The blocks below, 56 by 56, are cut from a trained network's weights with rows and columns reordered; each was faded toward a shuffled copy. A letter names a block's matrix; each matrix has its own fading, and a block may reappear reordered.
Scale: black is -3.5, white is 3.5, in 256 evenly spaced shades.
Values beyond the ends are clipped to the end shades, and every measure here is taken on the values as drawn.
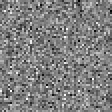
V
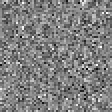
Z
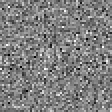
V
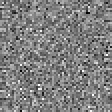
Z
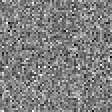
V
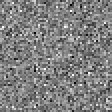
V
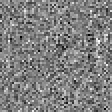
Z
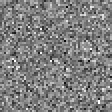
V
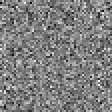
Z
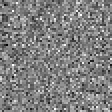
V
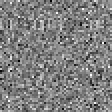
Z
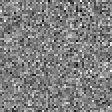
Z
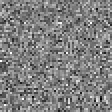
Z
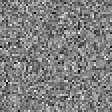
Z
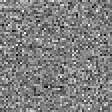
Z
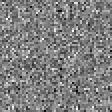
V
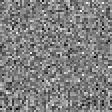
Z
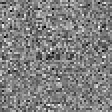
Z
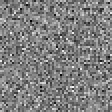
Z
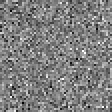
V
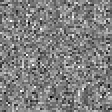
V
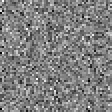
Z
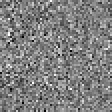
Z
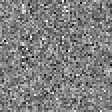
V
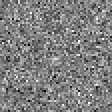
V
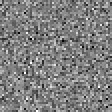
V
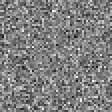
V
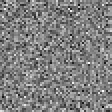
Z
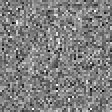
V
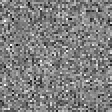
Z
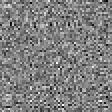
Z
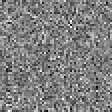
Z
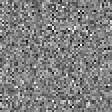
Z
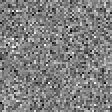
V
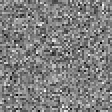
Z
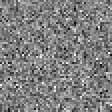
V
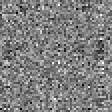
Z
